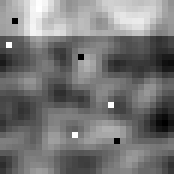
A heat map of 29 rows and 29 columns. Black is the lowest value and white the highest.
The top part is higher, up to a seam about 20% of the way down. Values change most from cell to cell in the top left. The top left is the ninth with the highest average. Six lone cells stand out: three far higher and three far lower than their neighbours.
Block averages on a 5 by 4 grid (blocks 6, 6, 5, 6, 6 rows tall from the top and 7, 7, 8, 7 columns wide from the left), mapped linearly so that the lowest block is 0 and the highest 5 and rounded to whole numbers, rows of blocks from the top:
5 5 5 5
1 2 2 0
2 1 2 2
1 2 3 0
2 2 2 2
